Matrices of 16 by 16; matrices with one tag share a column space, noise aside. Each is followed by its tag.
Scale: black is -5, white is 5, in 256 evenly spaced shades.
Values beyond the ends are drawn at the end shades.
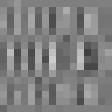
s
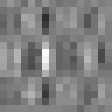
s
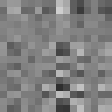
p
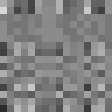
p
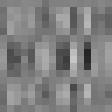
s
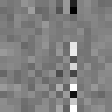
p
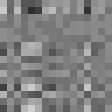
p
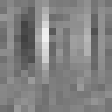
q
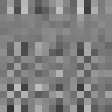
p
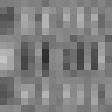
s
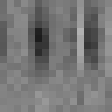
q
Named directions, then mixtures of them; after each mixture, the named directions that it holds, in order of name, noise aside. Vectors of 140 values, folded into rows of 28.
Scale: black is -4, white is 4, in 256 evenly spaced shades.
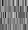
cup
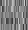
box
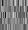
cup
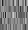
cup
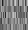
cup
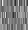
cup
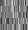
box, cup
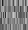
cup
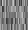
box, cup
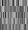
box, cup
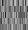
cup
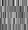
box, cup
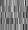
box, cup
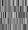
cup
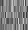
box, cup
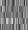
box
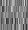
box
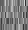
box, cup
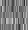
box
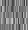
box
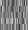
box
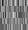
cup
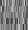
box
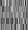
box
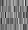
box, cup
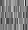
box, cup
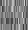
box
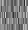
box, cup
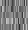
box
